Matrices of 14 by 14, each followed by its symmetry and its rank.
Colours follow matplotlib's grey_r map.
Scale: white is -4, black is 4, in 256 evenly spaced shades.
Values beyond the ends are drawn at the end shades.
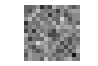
symmetric, full rank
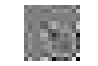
symmetric, rank two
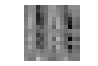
neither, rank two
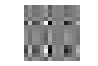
neither, rank one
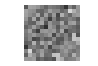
symmetric, full rank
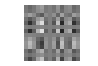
neither, rank one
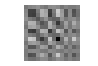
symmetric, rank two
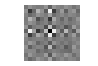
symmetric, rank two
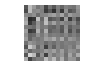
neither, rank two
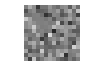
antisymmetric, full rank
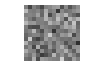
antisymmetric, full rank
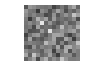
symmetric, full rank
